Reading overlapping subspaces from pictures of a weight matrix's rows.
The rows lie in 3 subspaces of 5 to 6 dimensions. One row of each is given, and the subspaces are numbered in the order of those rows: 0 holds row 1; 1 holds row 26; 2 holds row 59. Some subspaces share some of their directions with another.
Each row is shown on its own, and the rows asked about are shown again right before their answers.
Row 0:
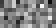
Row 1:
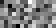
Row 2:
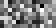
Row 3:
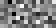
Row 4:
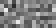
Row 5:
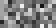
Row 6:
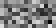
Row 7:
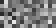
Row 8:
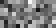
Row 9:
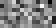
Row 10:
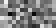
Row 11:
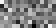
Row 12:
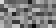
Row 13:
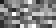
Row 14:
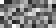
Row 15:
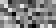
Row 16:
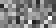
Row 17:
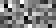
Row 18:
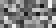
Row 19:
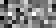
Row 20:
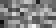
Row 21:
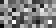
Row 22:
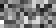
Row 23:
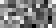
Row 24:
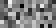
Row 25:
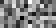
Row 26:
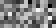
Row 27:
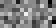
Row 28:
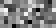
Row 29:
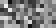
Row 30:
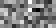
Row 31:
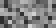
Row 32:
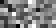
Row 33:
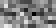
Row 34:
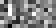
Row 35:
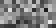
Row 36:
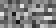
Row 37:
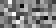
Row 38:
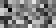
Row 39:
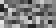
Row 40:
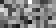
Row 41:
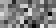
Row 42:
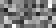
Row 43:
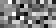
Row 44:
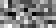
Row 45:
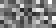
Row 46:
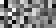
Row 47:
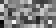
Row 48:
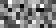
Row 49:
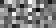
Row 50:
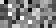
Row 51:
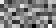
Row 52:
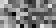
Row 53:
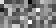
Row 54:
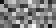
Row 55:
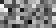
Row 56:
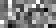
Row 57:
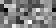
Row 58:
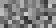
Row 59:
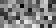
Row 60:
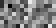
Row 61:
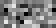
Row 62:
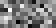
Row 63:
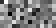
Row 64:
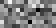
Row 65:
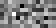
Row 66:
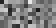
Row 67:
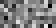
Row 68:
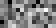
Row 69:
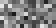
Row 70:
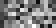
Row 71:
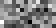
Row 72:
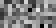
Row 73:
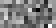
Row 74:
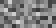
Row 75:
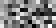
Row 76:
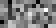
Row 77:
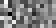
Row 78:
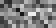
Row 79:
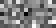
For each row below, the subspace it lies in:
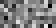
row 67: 1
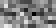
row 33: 2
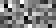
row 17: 0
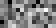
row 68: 2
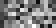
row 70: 2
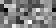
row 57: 1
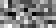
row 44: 2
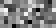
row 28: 1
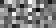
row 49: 1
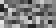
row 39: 0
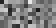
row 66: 2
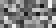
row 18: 1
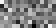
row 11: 1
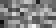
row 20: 2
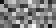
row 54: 1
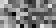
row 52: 0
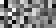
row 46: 0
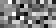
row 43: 1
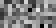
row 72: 1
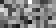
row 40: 2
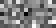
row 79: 1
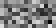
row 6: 2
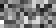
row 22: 0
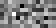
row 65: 1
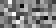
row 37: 1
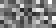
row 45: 1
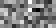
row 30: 1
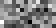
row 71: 2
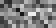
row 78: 0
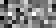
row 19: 2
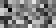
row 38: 2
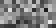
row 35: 2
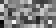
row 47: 0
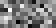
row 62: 2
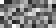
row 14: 2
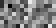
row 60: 0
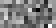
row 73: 1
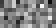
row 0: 1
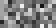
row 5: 0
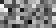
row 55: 1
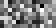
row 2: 2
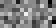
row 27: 1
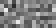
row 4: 1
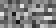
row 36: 1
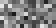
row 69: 0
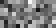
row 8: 0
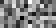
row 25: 1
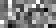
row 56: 2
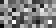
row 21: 2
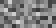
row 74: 1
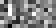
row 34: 2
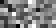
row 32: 0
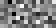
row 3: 1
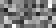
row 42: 1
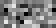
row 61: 1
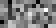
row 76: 2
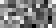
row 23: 1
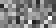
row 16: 1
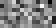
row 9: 1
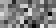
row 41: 1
